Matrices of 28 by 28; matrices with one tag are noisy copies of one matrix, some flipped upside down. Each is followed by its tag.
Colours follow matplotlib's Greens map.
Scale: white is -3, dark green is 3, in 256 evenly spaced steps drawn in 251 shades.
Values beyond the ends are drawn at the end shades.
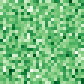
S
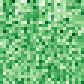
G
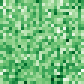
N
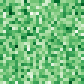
S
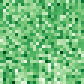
G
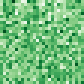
G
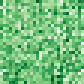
N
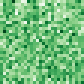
G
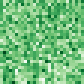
G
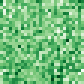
N
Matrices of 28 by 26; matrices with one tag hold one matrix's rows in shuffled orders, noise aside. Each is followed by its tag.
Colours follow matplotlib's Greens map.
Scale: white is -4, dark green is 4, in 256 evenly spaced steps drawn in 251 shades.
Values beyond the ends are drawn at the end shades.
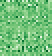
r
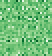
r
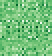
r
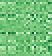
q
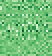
r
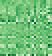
q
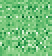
r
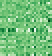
q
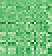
q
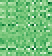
q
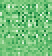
r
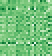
q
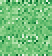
r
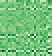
q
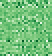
r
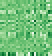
q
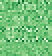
r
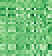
q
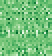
r
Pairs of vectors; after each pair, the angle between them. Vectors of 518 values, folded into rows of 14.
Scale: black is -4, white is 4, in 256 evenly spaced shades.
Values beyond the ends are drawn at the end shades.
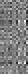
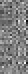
nearly parallel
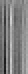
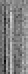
nearly parallel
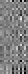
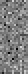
partly opposed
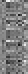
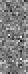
partly aligned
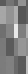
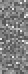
orthogonal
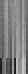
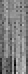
nearly parallel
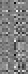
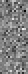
partly aligned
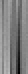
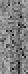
partly aligned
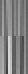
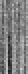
nearly opposite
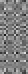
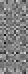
nearly parallel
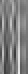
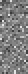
orthogonal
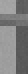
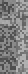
partly opposed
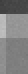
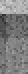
nearly opposite
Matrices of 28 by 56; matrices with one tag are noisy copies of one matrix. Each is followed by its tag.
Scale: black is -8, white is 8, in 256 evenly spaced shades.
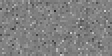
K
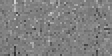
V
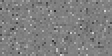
K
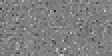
K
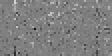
V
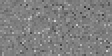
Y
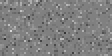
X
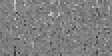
V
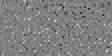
Y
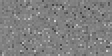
Y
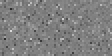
X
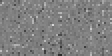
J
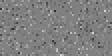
K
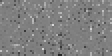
J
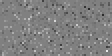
Y
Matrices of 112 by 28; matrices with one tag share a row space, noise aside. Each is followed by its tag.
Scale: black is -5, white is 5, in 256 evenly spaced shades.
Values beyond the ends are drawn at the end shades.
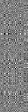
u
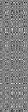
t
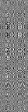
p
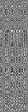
t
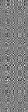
p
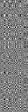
u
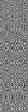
t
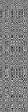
t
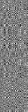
u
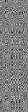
t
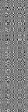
p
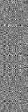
u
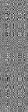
p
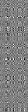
p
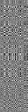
u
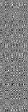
t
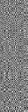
u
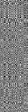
u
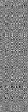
t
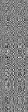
p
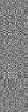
u
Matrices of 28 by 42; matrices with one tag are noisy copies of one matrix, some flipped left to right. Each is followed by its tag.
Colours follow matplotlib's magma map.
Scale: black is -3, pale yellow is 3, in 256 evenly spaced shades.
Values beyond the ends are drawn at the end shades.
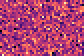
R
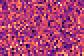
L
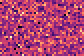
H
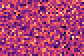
H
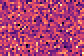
L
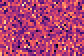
L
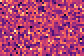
H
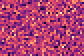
H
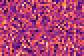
L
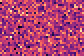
H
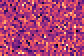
L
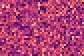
H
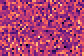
L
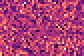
L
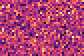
H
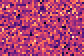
H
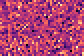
L
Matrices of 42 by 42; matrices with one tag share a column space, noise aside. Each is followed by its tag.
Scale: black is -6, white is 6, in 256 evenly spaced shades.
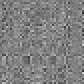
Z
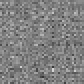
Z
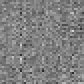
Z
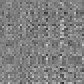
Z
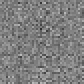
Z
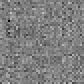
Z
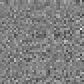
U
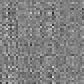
Z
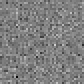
Z
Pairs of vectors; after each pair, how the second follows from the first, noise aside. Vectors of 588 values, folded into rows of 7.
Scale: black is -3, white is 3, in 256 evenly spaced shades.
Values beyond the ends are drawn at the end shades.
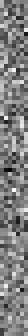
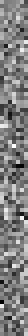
reversed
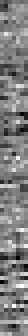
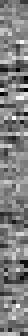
wrapped around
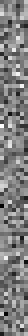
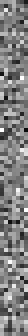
reversed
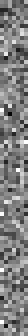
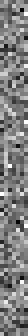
reversed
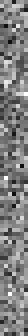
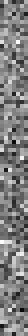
reversed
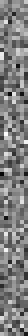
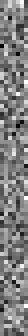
wrapped around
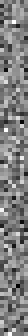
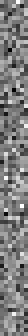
reversed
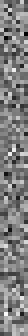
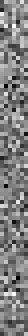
wrapped around
